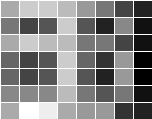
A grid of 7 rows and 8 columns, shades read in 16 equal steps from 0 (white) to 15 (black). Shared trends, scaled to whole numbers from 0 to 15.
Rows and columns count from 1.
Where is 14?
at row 2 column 8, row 3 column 8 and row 6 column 8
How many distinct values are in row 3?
6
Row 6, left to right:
7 7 7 4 8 10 8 14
